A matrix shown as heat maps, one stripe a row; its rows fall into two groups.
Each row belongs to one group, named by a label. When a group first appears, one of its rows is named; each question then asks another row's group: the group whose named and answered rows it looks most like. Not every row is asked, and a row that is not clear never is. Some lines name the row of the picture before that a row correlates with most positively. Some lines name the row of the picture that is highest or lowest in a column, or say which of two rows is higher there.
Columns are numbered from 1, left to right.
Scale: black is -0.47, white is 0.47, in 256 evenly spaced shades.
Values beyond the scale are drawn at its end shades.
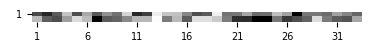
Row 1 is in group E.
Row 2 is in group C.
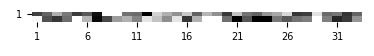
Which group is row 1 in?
E
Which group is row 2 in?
C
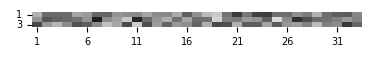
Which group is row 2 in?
E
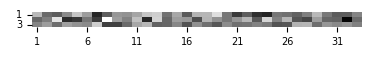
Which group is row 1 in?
C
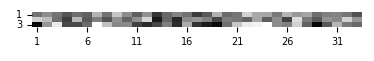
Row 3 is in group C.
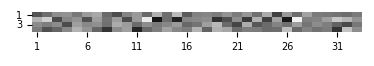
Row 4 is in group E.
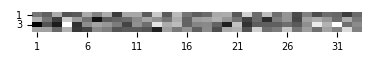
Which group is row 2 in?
C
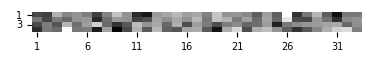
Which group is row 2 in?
E
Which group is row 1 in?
E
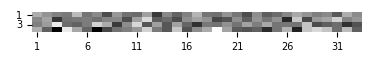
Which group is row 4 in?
C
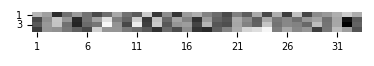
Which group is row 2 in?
E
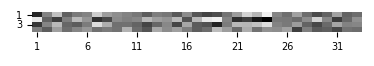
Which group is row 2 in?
C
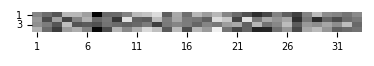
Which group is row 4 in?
C
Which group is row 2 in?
E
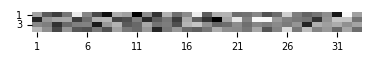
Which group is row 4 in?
C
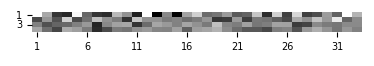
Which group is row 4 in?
C
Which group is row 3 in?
E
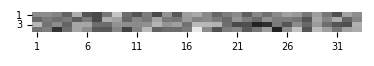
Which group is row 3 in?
C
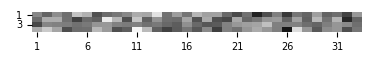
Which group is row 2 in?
E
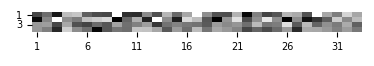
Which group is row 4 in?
C
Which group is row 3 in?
C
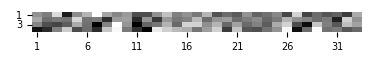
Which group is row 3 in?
E
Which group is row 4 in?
E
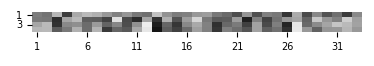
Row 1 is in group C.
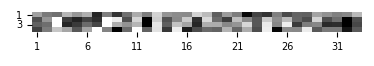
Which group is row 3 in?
E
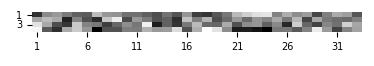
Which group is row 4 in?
C
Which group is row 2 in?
E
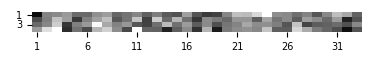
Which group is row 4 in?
E
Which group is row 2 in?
E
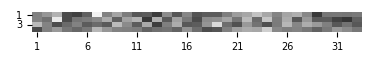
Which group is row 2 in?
E
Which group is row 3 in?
C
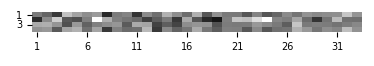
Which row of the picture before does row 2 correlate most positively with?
4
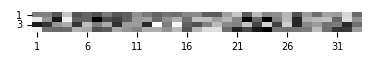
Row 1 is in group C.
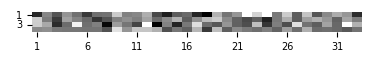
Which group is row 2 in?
C
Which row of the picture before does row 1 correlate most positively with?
1
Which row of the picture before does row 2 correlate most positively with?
2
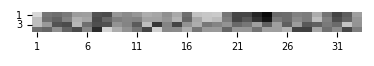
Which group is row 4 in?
E
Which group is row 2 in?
C
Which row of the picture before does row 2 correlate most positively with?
2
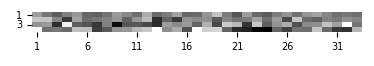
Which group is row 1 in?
C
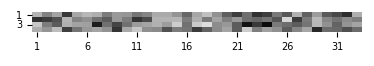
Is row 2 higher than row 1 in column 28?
Yes
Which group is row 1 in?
C
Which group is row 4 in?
E
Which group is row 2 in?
E
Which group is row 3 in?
C
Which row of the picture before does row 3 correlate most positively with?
4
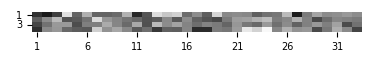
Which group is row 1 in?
E
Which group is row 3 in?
E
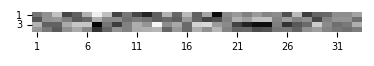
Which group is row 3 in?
C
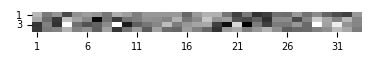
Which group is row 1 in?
C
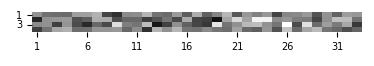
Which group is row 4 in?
E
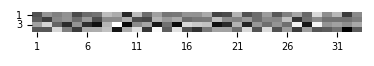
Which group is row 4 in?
E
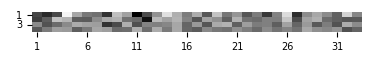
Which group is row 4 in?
E
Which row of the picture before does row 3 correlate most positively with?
2
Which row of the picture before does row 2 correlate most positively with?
2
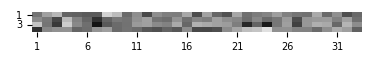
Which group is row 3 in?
C
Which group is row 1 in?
E
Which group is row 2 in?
C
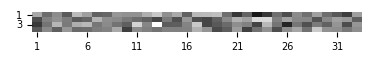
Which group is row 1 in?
C
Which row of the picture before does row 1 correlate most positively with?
3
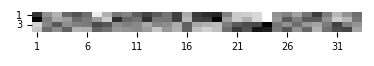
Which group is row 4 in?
C
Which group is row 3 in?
C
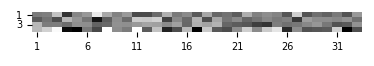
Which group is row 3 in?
C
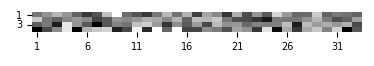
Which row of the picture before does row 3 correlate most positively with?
2
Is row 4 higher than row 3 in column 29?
Yes
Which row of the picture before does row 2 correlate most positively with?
3
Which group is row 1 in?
E
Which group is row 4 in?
E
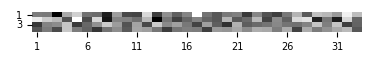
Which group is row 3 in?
E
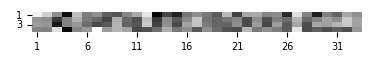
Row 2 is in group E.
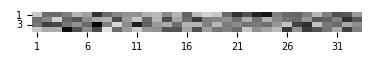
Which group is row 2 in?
E
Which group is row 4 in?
E
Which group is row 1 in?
C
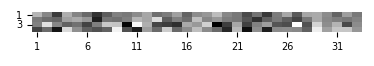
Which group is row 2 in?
C
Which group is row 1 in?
C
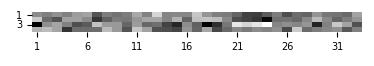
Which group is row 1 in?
C
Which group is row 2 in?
C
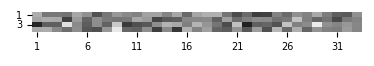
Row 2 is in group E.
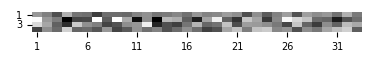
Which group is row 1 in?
C
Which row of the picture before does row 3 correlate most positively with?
2
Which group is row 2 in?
C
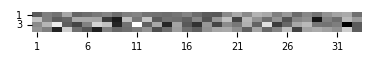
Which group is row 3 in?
E
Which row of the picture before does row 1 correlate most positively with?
4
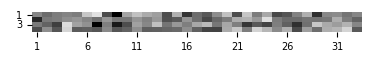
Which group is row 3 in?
C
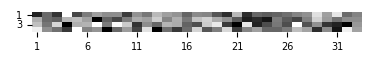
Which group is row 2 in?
C
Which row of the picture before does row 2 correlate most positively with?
3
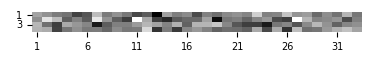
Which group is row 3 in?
C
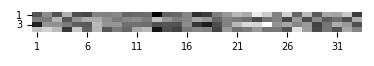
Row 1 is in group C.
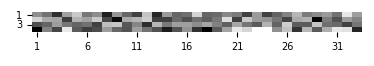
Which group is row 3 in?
E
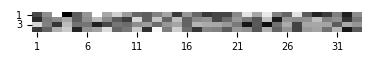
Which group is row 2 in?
E
